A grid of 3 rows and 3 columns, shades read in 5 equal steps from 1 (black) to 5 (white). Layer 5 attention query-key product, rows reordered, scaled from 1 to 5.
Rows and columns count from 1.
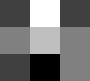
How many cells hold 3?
3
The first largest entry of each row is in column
2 2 3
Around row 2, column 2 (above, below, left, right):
5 1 3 3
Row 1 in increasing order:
2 2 5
